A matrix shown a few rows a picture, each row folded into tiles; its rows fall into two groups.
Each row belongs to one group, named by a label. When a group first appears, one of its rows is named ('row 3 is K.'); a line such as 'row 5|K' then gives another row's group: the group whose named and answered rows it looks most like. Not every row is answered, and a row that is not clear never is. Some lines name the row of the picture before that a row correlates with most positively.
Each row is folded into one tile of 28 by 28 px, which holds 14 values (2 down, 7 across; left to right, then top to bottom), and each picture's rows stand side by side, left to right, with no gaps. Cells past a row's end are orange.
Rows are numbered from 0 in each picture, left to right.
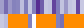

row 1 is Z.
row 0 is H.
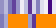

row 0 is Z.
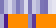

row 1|Z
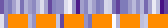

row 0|H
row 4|H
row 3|Z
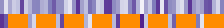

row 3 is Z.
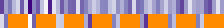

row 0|H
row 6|Z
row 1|H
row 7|Z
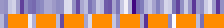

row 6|Z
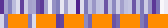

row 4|H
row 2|H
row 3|H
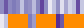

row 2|H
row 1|Z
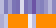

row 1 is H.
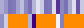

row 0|Z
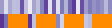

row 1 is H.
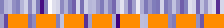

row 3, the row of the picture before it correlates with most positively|1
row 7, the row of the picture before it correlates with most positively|0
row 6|Z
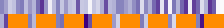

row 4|Z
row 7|Z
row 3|H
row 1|Z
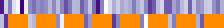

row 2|Z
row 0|H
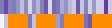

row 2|H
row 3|H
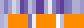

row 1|Z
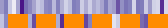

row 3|H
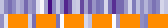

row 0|Z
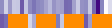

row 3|Z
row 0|H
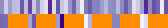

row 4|Z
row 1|H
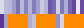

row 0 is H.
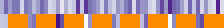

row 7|H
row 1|Z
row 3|H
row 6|H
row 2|H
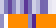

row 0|Z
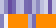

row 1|H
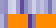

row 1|H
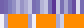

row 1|Z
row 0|H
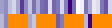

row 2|Z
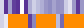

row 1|H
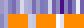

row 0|Z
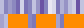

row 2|H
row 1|Z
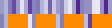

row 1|H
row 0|Z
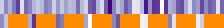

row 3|Z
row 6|Z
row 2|H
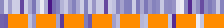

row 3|H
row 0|H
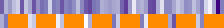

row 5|Z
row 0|H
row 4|Z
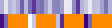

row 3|H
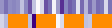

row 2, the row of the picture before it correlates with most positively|1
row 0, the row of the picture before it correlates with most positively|1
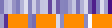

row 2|H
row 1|H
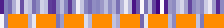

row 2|Z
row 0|H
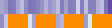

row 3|Z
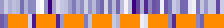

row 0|H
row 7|H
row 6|Z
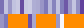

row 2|Z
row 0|H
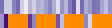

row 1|H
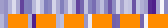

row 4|H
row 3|Z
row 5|Z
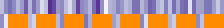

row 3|Z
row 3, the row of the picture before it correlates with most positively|5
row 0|Z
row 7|Z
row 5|Z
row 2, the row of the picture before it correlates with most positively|0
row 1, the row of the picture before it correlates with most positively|2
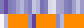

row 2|Z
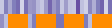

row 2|H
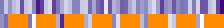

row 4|Z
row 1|Z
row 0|H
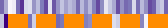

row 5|Z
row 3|Z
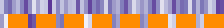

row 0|Z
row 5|Z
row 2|H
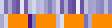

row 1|H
